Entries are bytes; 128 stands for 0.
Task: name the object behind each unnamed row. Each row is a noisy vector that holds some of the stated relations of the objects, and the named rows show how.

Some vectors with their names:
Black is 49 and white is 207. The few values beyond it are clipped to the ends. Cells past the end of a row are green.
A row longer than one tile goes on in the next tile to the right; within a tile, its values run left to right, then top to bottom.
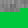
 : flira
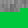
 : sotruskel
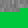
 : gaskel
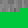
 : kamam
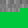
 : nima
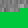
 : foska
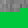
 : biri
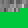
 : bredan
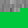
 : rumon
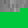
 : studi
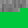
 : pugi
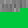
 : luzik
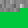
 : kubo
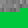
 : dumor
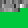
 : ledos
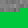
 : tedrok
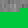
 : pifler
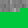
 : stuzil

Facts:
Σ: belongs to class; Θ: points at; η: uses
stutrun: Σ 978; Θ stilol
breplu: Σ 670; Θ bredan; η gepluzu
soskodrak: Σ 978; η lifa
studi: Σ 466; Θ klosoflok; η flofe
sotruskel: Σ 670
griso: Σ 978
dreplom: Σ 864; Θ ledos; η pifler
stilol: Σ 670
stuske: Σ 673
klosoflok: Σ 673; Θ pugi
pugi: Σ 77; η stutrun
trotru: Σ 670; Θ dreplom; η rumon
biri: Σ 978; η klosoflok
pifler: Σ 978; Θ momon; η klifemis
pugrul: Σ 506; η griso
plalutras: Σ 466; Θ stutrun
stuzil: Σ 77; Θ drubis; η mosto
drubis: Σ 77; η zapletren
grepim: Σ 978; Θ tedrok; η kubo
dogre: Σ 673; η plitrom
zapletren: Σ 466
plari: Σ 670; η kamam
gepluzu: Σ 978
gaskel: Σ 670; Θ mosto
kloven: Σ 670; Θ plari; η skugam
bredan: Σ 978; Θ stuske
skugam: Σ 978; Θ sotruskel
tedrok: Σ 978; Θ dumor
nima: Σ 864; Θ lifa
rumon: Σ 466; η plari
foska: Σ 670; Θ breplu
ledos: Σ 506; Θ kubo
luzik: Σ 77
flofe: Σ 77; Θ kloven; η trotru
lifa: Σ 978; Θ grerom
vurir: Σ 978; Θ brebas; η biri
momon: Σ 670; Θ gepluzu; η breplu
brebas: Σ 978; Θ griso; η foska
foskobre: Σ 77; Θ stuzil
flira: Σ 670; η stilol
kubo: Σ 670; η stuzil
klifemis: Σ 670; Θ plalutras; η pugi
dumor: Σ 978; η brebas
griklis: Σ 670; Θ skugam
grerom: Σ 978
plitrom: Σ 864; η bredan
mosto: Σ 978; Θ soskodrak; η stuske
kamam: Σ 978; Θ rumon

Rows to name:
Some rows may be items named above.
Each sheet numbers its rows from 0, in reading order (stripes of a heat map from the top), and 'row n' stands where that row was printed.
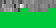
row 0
ledos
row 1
biri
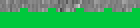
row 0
plitrom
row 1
klosoflok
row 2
breplu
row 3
studi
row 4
zapletren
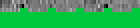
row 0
plalutras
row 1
klifemis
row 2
stuzil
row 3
stutrun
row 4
pugrul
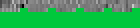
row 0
plalutras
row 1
dogre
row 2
stuske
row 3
stilol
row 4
trotru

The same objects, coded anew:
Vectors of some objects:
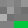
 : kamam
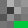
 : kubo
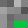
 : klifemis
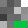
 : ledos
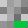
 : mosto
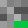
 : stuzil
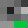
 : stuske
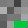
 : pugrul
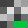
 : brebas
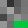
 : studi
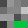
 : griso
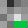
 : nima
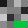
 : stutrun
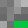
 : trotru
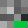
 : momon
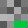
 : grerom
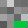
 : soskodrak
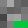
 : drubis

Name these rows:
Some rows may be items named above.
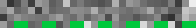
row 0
studi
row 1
stilol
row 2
biri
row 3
klosoflok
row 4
foska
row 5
klosoflok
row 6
dreplom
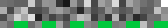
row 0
plitrom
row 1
bredan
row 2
plalutras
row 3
breplu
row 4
breplu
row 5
ledos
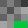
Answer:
dogre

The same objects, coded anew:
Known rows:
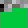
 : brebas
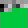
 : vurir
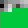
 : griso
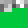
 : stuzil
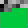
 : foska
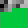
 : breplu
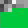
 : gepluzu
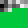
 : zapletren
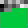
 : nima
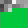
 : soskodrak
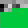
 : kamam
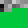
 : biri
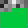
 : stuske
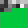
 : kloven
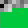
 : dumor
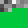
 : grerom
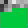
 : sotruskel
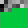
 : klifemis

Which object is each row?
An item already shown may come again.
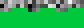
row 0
dogre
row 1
studi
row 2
klosoflok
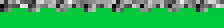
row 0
studi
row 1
stilol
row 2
stuske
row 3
stutrun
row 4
klifemis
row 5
dogre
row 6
stuske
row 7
plitrom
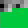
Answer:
bredan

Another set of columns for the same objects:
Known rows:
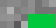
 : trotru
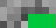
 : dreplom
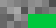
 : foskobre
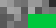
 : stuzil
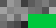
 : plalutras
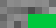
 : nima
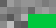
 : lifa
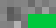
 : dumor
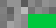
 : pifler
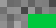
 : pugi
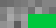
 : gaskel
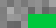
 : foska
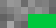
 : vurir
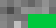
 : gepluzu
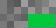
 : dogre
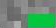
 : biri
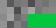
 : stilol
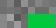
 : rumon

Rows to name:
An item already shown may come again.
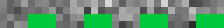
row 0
plitrom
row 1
bredan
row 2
breplu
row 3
stutrun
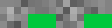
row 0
klifemis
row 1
klosoflok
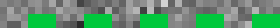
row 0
foska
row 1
plalutras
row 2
bredan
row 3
studi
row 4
kubo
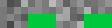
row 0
stuske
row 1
kubo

